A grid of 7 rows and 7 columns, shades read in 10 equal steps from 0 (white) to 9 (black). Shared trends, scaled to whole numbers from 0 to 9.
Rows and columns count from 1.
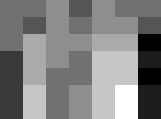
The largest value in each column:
7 6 5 6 4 5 9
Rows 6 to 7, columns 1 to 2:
7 2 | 7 2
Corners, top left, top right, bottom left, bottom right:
5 5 7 8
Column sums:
43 24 31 33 19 16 53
